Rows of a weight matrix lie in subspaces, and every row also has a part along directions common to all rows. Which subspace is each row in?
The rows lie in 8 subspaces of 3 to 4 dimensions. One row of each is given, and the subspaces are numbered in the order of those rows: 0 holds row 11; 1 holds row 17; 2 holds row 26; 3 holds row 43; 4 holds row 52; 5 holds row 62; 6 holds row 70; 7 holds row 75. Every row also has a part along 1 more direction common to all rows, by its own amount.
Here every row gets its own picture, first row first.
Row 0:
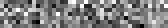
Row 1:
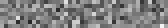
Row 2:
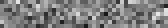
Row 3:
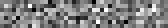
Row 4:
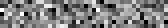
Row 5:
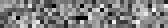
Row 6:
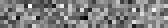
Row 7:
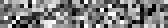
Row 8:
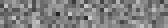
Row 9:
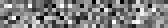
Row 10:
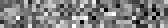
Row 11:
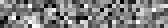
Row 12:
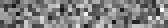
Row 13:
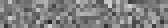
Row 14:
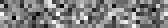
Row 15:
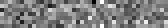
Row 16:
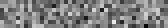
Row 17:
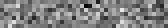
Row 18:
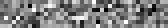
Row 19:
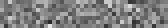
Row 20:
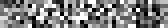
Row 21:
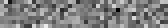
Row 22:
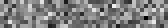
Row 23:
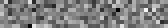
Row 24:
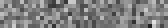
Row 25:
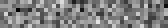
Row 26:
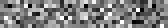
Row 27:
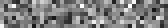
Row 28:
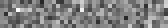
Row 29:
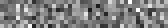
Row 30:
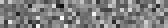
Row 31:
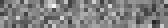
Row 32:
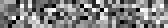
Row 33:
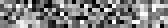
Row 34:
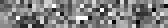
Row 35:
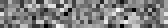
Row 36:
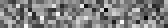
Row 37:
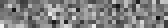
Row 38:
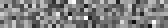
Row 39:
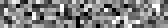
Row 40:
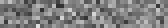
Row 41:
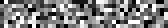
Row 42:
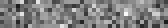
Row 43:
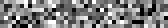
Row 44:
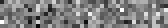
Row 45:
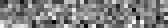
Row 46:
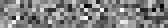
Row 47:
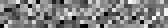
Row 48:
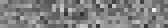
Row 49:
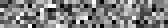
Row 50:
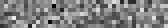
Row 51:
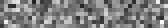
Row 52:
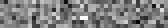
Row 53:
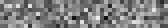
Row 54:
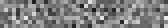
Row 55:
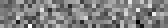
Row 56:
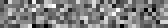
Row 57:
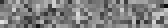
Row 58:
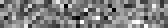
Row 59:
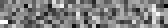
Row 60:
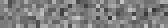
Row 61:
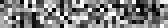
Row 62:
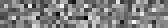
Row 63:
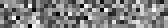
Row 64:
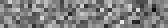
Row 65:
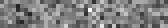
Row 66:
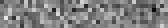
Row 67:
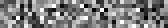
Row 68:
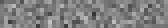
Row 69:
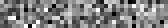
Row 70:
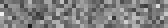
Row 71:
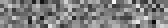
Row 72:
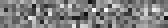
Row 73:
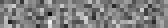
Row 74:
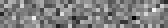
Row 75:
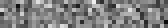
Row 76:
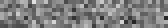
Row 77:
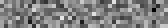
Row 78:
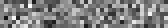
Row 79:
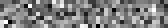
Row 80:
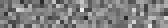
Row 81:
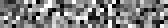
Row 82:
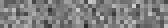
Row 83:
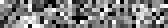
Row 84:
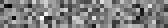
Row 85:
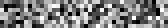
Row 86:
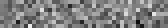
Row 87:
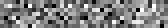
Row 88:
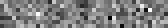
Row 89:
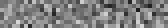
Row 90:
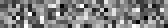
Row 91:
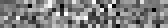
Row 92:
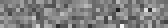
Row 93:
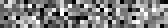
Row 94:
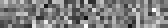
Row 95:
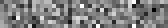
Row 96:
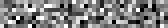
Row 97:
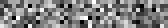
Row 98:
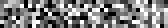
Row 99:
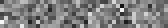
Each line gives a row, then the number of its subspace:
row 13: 2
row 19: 2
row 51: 2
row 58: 1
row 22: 4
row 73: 4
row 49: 7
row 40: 4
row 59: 0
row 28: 5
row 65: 7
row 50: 2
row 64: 2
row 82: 3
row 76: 3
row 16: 1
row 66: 7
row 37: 3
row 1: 4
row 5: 0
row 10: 0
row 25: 5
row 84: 4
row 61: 7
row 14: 6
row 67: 1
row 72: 3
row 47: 0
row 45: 3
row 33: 7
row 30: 4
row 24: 5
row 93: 6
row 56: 6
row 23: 6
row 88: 6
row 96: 4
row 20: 3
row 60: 6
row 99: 0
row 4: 7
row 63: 5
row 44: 0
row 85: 1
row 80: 5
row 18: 3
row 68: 4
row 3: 3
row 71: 4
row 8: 5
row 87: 2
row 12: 1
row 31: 5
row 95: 2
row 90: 1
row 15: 7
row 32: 1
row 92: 6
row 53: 1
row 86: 7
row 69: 2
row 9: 4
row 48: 2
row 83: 0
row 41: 4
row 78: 3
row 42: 7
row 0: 5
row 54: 3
